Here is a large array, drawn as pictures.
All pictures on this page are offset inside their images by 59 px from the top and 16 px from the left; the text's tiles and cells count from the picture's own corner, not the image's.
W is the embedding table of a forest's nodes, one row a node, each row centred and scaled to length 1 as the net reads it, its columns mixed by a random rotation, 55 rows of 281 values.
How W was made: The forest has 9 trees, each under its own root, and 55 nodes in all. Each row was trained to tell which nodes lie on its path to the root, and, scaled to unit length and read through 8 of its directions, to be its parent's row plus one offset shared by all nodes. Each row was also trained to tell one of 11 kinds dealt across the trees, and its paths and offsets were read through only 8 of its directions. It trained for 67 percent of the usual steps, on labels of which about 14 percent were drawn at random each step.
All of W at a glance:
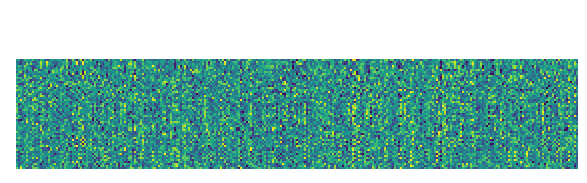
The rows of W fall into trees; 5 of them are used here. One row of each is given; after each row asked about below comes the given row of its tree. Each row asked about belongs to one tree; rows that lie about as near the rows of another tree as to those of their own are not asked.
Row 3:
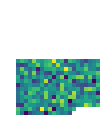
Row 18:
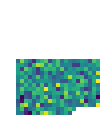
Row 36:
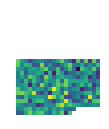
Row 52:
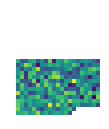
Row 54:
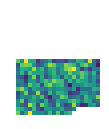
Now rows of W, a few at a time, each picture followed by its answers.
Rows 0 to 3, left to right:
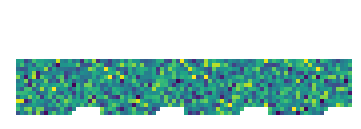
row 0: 36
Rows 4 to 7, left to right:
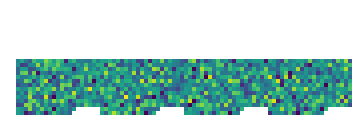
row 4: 3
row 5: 54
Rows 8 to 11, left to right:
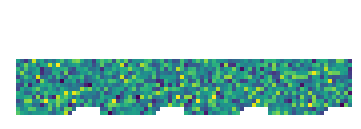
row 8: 3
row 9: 3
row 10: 3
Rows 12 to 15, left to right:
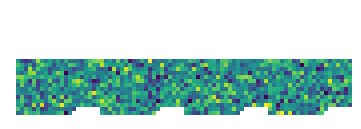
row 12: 36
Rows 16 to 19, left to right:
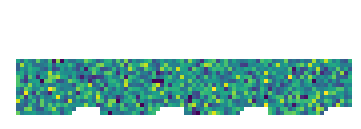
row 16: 52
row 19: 3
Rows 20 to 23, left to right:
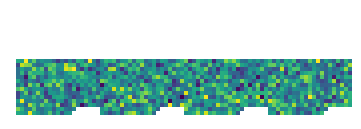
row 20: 54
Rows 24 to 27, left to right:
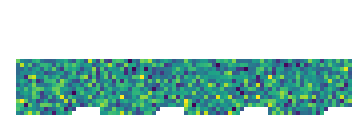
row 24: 36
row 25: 36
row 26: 36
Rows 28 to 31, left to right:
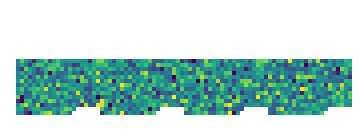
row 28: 18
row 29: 36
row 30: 36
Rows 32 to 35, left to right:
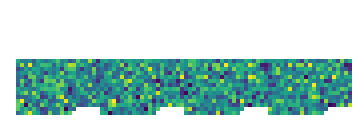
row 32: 36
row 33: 3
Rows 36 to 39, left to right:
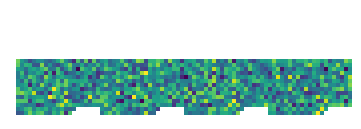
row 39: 18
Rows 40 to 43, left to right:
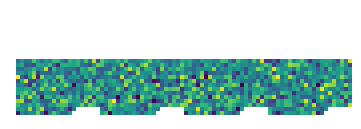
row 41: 3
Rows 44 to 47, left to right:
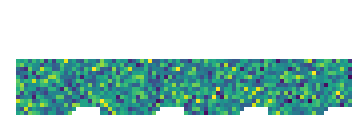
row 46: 3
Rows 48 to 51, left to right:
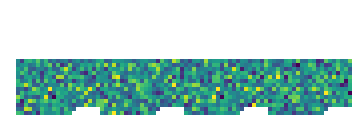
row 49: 36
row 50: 3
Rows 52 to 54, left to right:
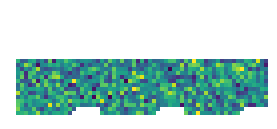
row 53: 52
